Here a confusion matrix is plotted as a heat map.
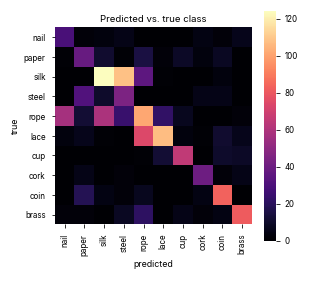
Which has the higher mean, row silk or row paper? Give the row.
silk
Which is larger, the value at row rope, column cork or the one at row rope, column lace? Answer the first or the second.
the second
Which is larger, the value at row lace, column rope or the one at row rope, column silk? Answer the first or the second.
the first
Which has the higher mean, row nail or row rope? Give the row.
rope
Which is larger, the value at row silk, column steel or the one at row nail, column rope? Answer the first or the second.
the first
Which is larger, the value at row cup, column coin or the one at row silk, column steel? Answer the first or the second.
the second
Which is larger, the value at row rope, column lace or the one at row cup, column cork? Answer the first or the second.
the first
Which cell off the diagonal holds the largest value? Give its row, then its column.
silk, steel
